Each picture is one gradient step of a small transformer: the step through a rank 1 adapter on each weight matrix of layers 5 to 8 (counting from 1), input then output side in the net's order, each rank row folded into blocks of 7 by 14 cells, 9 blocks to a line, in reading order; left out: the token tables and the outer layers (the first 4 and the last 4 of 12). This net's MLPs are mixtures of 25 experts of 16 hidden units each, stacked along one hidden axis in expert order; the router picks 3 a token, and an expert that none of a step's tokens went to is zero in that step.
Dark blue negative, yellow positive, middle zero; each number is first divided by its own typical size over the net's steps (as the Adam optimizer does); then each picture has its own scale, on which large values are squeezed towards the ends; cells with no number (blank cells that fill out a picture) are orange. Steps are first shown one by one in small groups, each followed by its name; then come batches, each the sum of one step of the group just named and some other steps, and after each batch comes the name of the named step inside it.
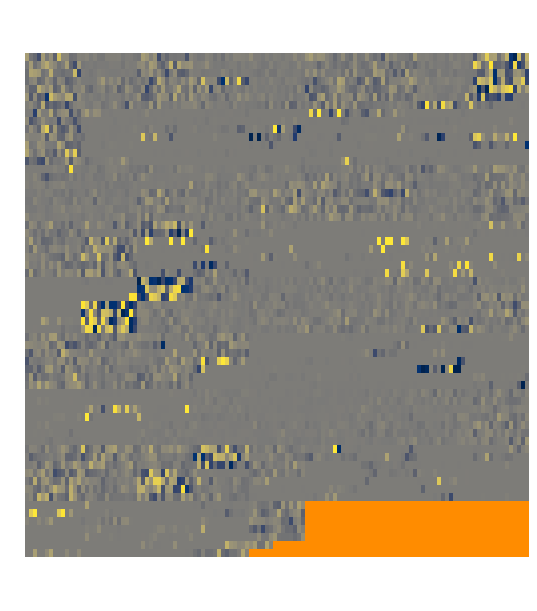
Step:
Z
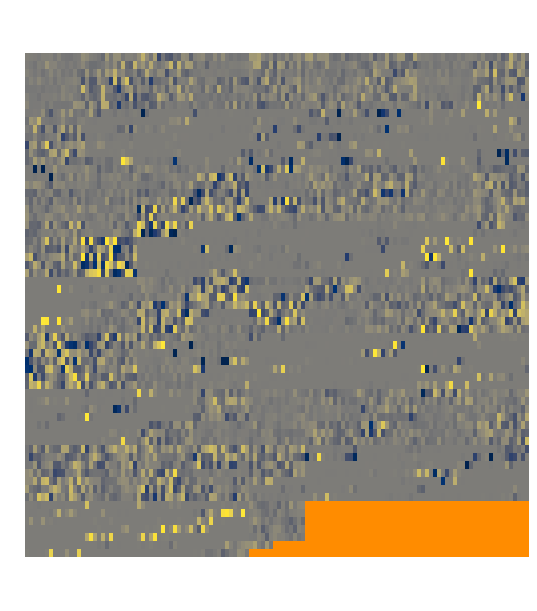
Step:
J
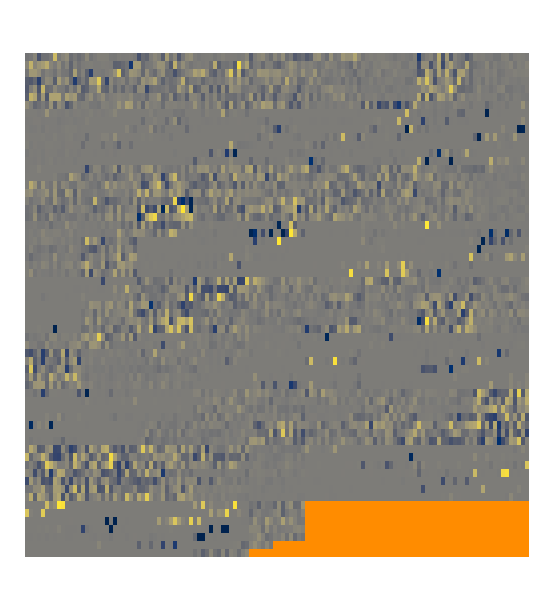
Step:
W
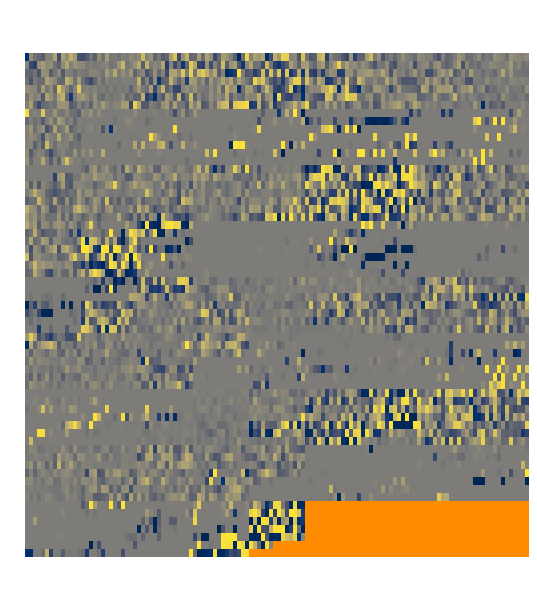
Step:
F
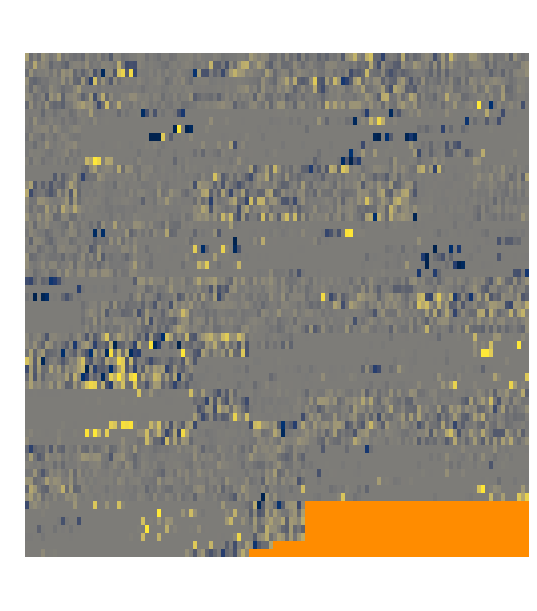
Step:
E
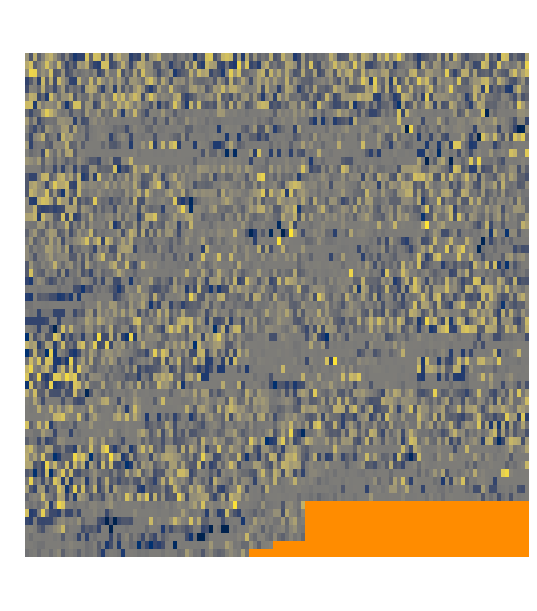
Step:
W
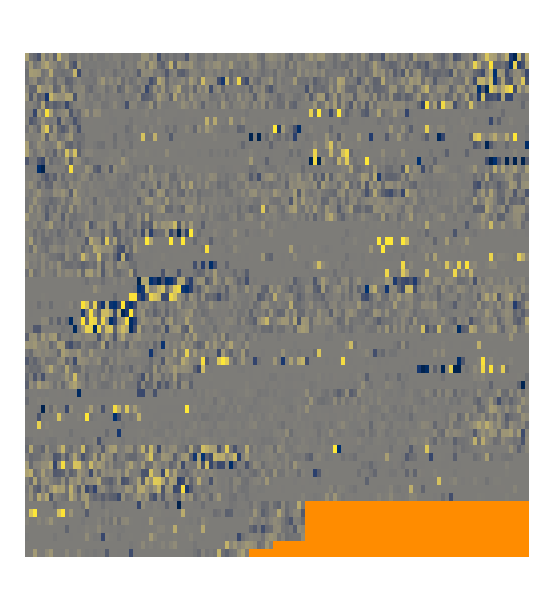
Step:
Z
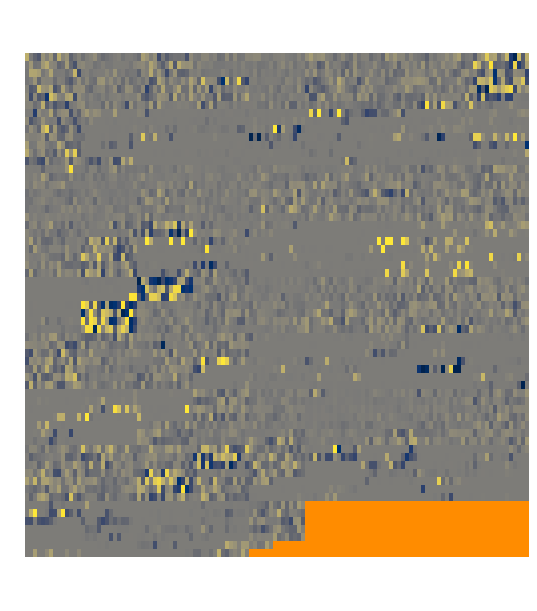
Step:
Z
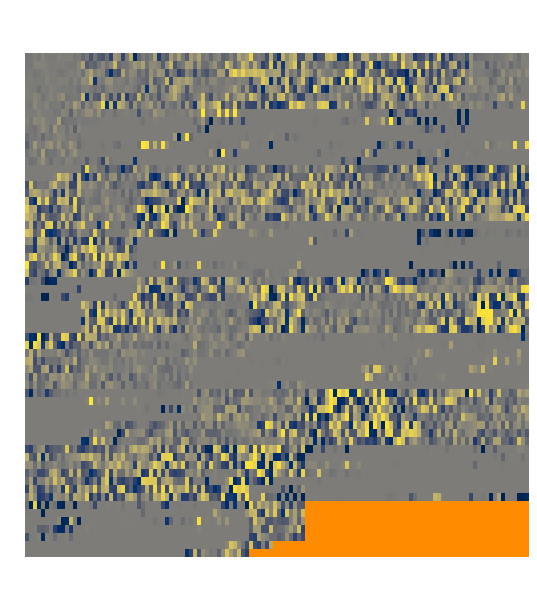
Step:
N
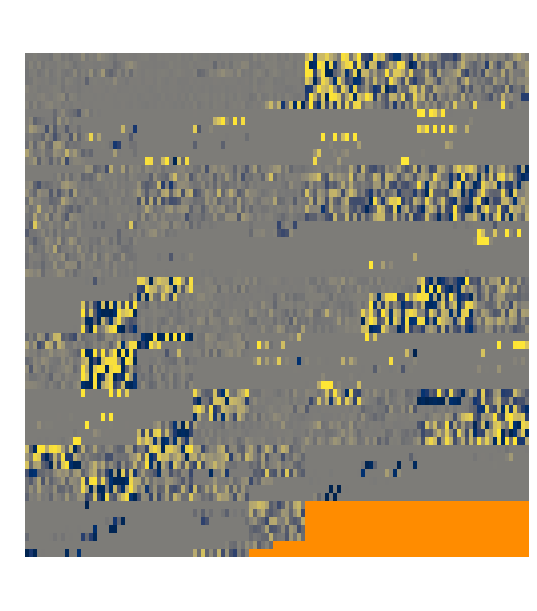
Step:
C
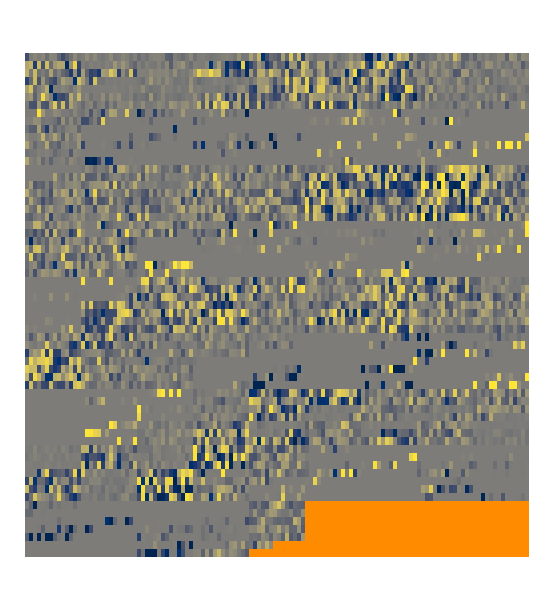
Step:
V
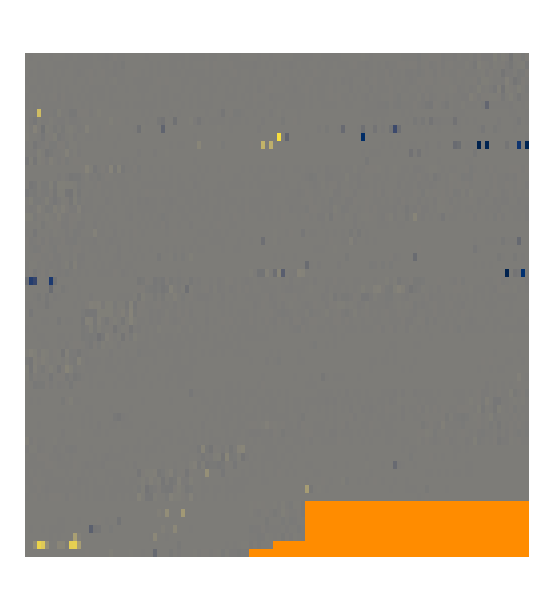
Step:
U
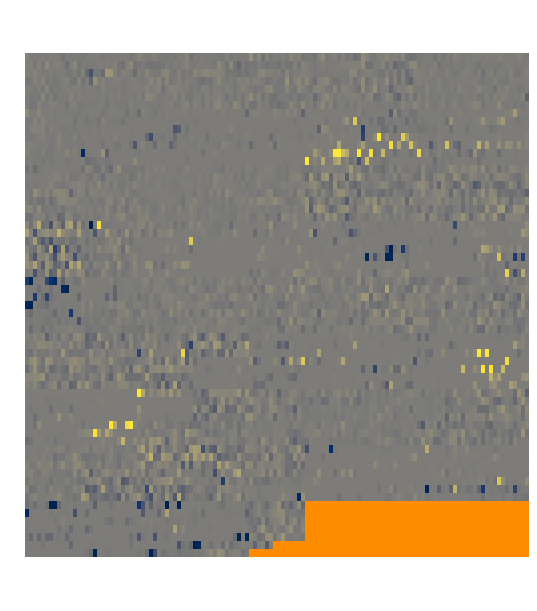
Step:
V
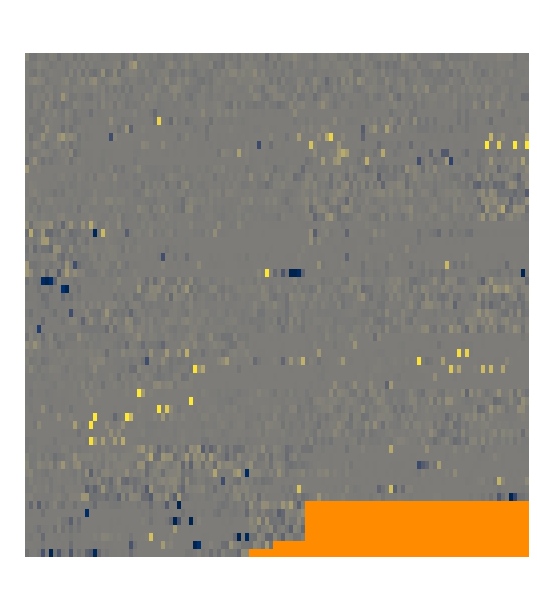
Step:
N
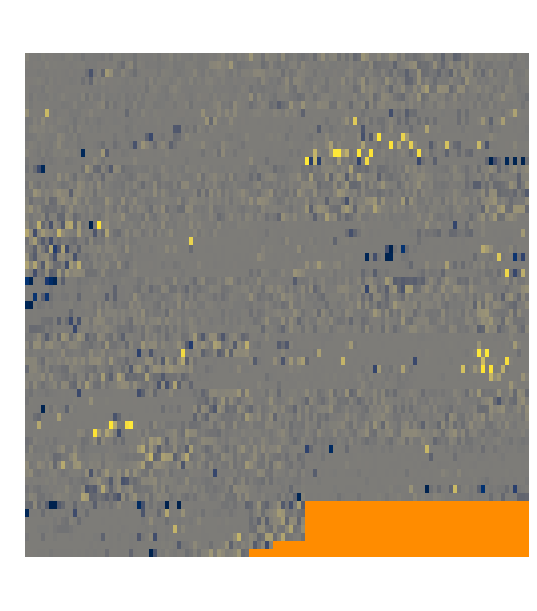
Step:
N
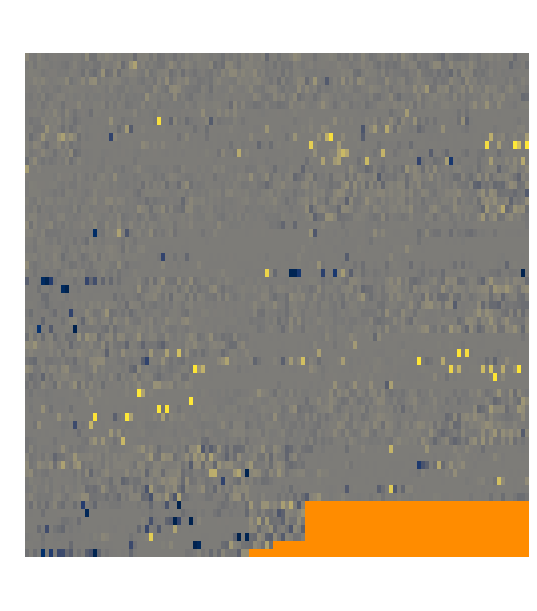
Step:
N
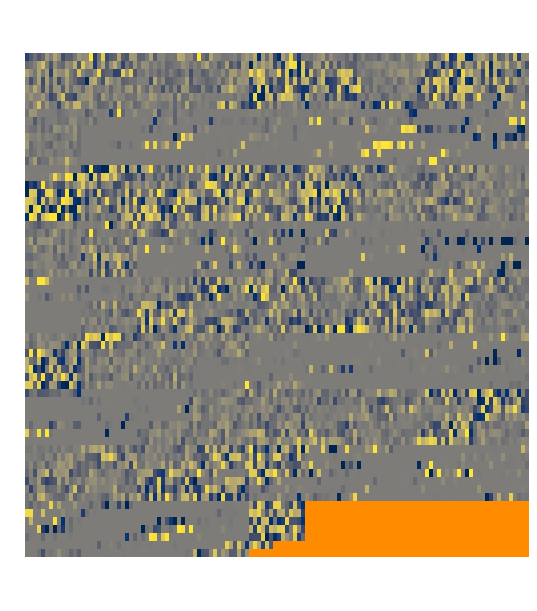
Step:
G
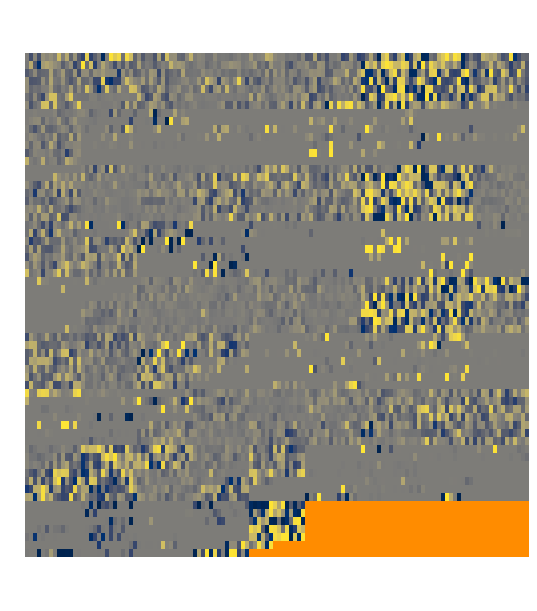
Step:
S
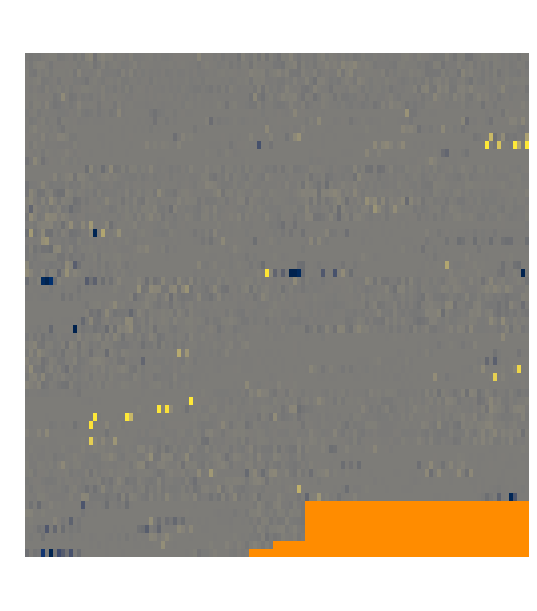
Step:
G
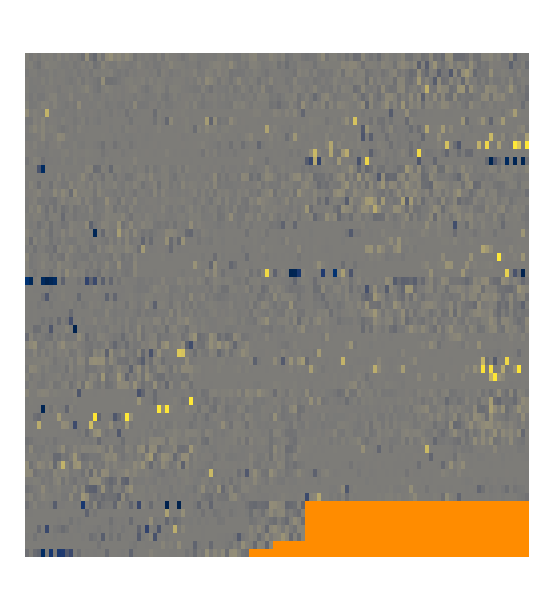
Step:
S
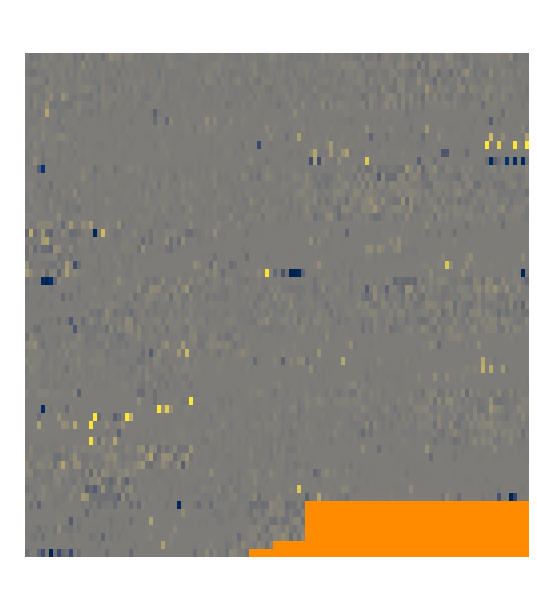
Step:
S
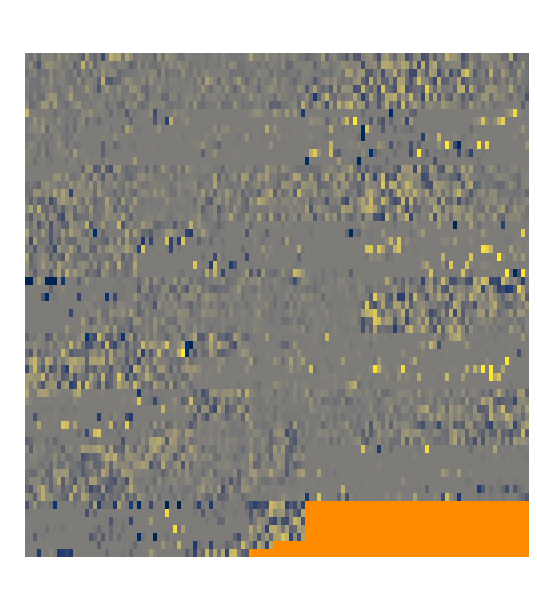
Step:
S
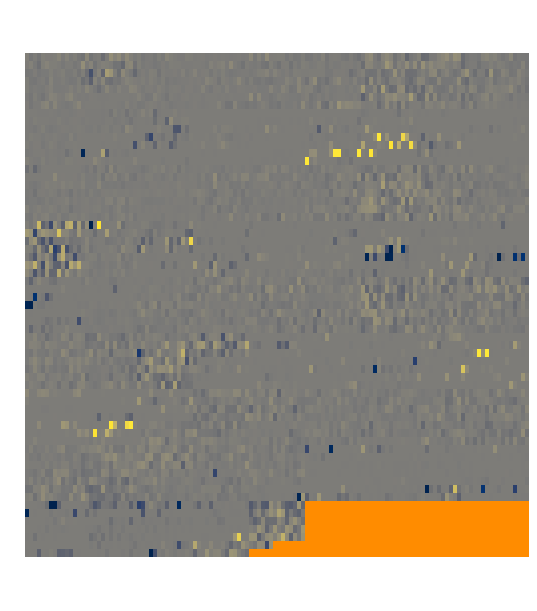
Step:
S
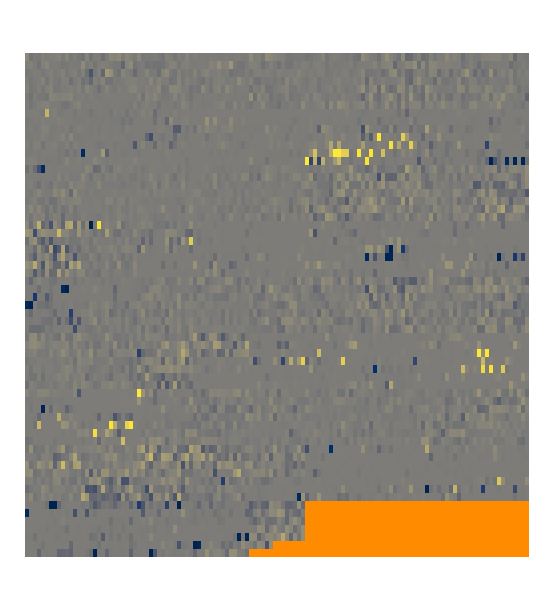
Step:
S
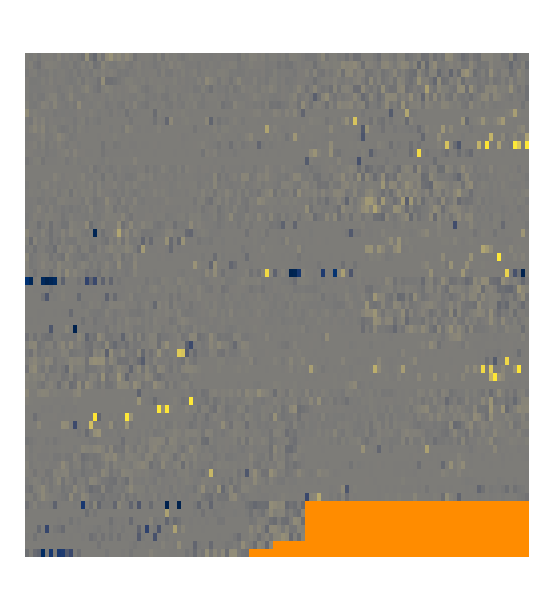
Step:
S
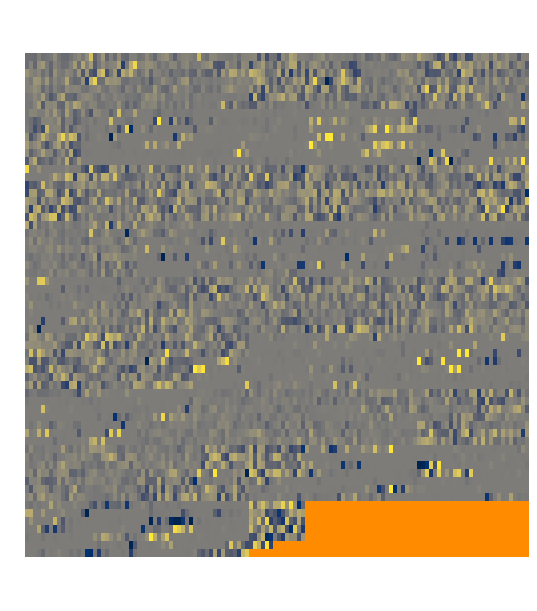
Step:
G
